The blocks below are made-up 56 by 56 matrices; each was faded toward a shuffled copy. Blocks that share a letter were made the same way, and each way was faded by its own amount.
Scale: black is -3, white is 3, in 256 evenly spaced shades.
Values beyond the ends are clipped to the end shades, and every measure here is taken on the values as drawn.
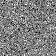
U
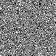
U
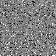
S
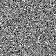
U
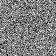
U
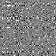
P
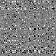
P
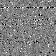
S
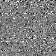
S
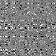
P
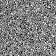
U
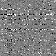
P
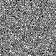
U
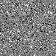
S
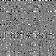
P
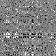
P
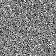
U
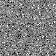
S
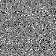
S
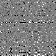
P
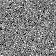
U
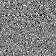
S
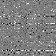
P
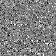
S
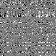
P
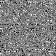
S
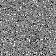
S
